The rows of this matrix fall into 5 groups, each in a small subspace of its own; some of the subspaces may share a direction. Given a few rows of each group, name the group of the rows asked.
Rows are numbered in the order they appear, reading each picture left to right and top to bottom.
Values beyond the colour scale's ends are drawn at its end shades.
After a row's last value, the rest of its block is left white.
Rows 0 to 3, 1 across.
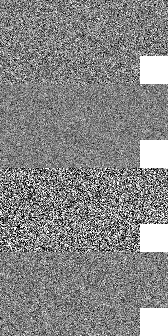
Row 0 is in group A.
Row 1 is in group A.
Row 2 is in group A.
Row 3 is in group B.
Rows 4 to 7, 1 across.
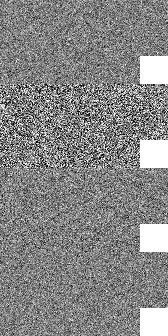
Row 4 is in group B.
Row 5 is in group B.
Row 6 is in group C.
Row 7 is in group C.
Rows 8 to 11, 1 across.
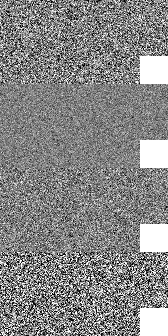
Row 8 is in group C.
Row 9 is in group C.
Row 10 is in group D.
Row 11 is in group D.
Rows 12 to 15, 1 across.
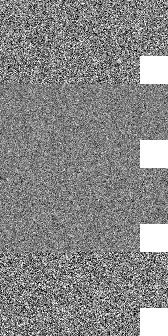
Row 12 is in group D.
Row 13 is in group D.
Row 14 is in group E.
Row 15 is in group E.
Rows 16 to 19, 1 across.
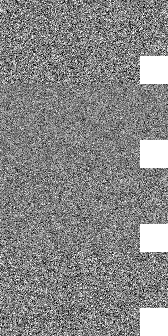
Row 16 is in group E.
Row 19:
E
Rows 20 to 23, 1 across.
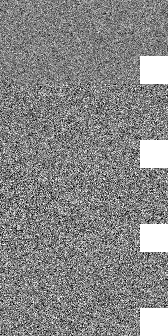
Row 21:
B
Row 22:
A
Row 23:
C
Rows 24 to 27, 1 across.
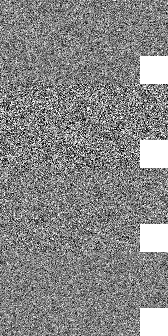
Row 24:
A
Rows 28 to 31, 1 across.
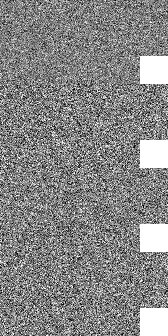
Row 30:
E
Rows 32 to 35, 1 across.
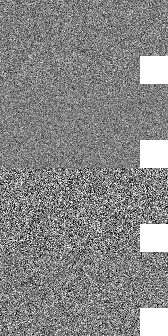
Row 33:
C
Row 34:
E
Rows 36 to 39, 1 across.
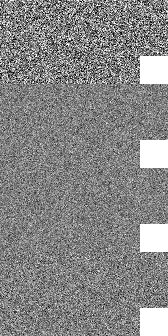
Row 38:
D
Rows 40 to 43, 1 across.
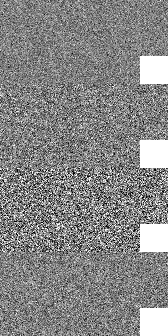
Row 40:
D
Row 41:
E
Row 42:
C
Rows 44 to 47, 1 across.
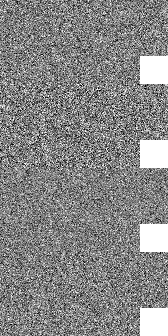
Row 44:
E
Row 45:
B
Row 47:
D
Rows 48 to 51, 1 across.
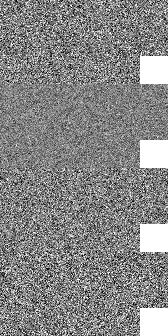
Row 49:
A
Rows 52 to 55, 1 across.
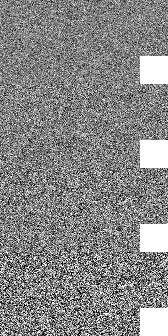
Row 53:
D
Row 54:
D
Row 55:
D
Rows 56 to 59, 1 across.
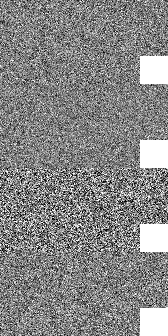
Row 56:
B
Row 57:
A
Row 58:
D
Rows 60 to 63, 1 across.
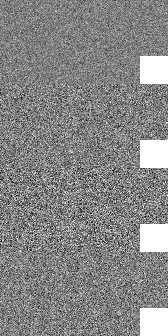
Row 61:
D
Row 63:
D
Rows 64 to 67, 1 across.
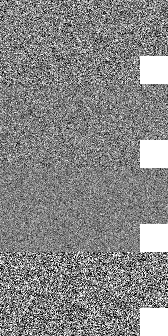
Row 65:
A
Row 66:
E
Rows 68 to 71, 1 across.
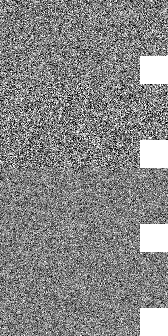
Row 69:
E
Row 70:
E
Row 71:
A
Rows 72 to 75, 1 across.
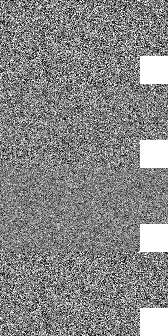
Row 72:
B
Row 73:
E
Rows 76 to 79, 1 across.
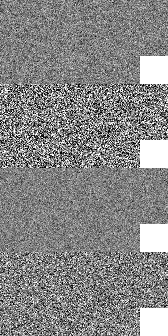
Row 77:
C
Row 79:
C
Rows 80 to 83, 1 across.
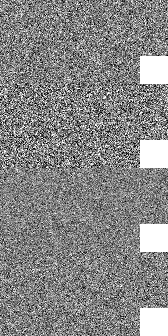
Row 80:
E
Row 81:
C
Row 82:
D
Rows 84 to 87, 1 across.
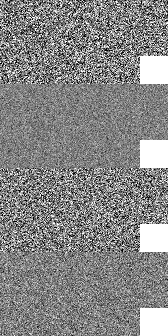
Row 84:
A
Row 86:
C
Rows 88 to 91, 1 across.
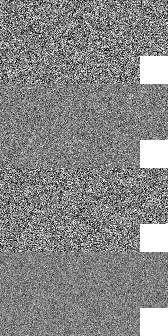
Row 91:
D
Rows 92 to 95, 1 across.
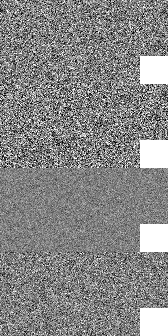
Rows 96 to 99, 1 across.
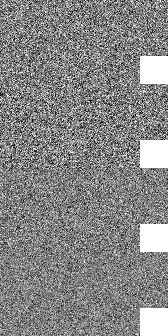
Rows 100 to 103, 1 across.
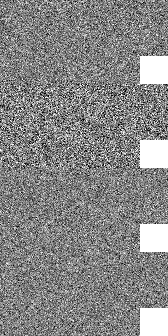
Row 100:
B
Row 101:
B
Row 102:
A
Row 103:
C
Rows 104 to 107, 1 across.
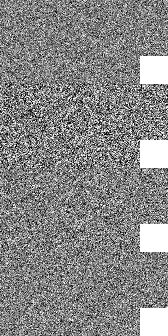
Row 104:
A
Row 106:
A
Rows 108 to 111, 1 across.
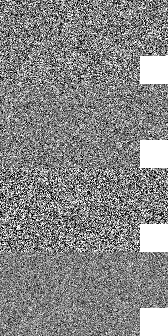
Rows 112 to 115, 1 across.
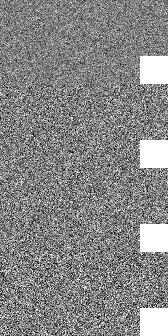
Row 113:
C
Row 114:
E
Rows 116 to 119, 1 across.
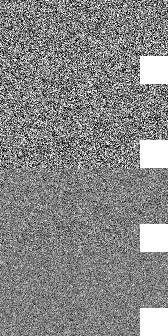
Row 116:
A
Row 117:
E
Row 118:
E
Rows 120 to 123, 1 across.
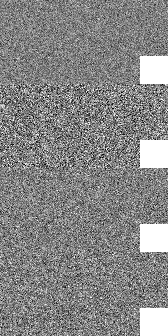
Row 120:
A
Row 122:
A
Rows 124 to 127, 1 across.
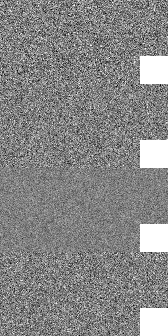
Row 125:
E
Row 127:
E
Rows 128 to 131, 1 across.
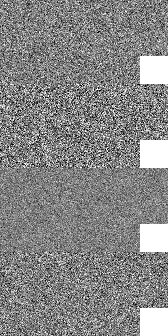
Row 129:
B
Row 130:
D
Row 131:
B
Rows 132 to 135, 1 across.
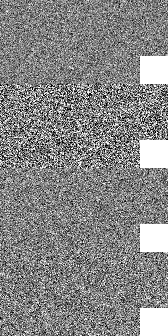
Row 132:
C
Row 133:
C
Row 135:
B
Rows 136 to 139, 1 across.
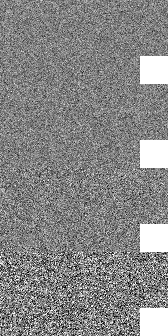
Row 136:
C
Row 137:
D
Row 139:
E
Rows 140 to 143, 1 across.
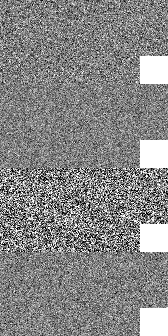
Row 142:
A
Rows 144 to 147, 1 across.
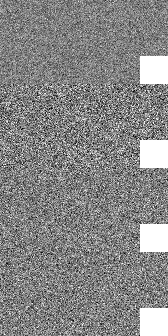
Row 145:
B
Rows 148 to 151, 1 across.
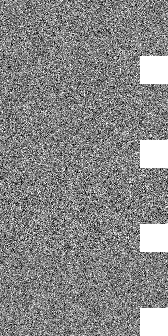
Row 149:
C
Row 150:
C
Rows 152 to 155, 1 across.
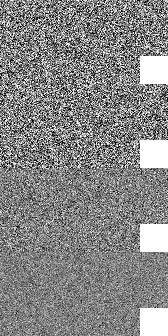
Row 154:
A
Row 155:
B
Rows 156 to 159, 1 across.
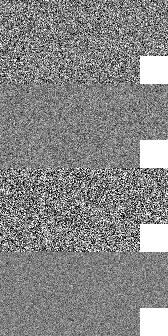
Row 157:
E
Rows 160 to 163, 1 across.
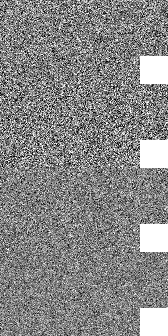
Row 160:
C
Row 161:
C
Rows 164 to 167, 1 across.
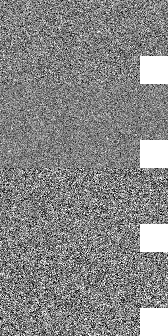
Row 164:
D
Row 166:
B
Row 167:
B
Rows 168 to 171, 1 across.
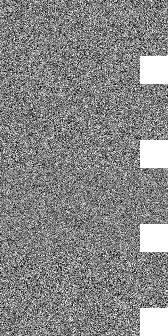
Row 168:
E
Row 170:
B
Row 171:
D
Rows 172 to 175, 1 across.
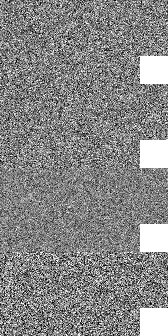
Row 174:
A
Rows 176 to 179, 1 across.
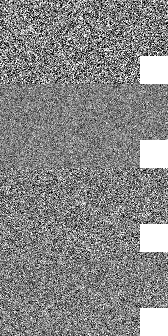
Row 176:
B
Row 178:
B
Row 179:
A
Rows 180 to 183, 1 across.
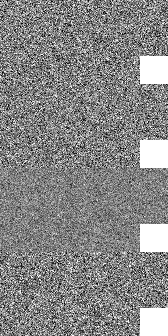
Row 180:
C
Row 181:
A
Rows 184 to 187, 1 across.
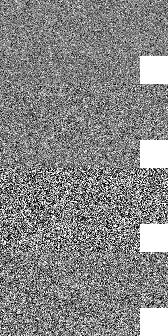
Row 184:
D
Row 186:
D
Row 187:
A
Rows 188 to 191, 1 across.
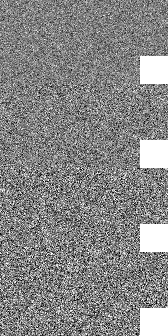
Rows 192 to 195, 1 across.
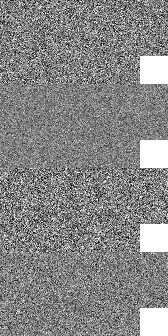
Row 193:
D
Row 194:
C
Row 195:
A
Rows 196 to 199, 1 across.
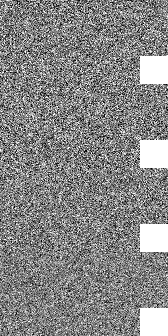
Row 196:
C
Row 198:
E
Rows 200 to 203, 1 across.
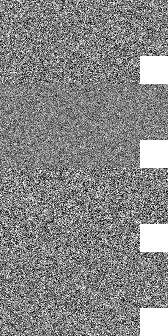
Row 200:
C
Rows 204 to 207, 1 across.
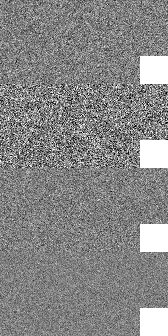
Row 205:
C
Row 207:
A
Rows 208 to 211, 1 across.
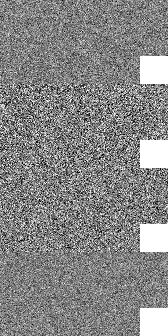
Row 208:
C
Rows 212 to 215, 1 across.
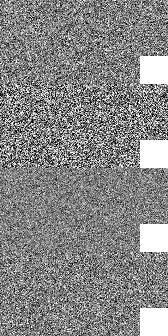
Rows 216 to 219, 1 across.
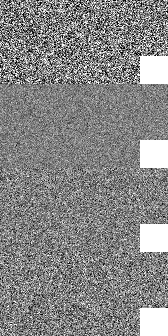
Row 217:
A
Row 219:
D
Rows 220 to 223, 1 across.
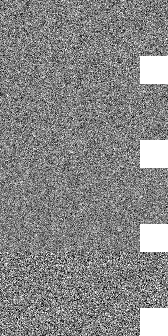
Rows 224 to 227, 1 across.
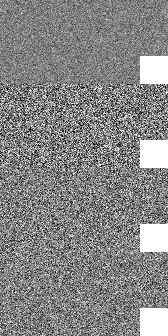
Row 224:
E
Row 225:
D
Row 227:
E
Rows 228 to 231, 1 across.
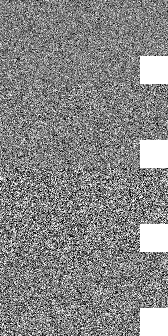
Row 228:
A
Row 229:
E
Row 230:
E
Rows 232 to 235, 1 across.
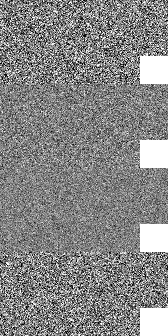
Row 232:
B
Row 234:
D
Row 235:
C
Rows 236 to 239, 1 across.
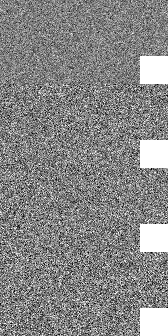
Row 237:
B
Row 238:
A
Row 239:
E
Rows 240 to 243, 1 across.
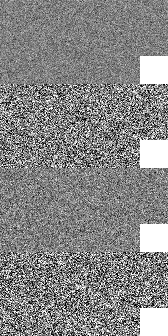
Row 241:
B
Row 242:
A
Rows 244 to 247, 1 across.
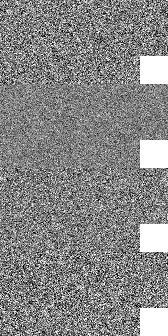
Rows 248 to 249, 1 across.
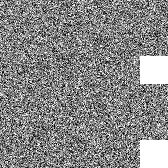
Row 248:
E
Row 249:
D
